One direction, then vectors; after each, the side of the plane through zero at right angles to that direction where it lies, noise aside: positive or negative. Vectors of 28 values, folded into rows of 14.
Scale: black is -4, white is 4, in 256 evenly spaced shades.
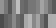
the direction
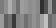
negative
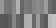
positive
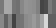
negative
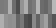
negative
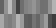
negative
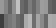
positive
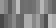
positive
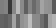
positive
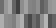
negative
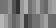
negative
